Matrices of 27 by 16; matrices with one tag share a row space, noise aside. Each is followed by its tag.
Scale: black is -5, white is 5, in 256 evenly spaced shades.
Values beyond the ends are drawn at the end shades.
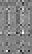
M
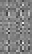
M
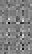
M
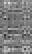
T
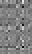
M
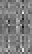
M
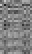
T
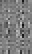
M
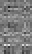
T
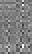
M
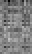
T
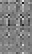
M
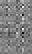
M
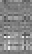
T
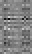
T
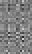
M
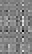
M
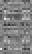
T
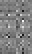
M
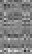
T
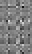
M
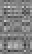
T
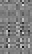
M
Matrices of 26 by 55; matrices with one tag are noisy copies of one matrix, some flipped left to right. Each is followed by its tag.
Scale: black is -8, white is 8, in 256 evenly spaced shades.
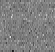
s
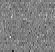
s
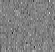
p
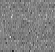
s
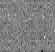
s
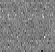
s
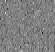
p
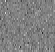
p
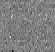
s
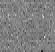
s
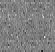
s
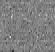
s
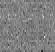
s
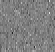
p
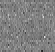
s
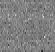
s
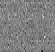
s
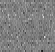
s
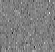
p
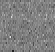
s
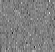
p
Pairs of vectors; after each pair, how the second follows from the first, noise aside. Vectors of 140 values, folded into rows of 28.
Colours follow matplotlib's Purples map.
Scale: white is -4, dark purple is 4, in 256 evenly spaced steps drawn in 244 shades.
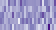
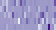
partly zeroed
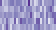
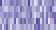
copied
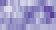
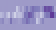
partly zeroed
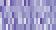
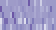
partly zeroed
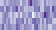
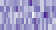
copied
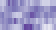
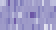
partly zeroed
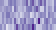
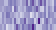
copied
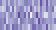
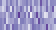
copied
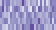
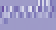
partly zeroed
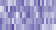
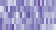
copied
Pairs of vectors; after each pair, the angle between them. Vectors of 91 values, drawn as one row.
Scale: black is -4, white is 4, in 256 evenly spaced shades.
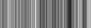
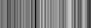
nearly opposite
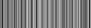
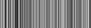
orthogonal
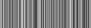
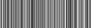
partly opposed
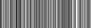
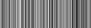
nearly opposite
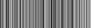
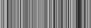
orthogonal
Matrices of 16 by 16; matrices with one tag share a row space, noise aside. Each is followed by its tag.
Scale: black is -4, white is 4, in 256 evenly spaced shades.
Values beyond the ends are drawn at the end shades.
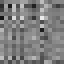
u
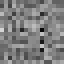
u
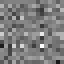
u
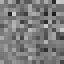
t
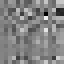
t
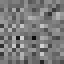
u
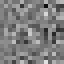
t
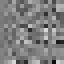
t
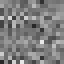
u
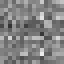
u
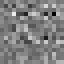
t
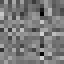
u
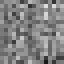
t
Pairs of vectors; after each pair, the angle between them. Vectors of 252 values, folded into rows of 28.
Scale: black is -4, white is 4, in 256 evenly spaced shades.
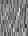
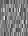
partly aligned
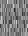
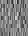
partly opposed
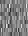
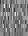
orthogonal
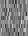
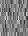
orthogonal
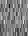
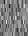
partly aligned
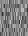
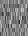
nearly parallel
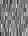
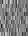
nearly opposite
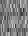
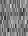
nearly parallel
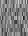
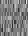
partly aligned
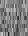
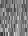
nearly opposite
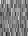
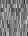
partly opposed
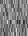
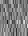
nearly opposite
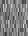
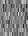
nearly opposite
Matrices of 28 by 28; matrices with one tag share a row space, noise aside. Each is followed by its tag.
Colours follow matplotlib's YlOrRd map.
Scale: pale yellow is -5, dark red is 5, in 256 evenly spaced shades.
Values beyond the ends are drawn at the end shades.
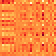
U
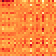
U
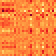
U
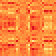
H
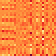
U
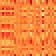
U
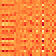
U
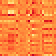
H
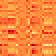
H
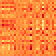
U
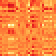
H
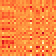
U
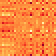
U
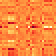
H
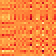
U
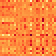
U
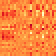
U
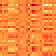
H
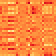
H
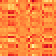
H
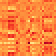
H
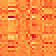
H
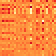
U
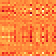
U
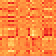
H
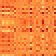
U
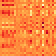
U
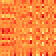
U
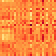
U
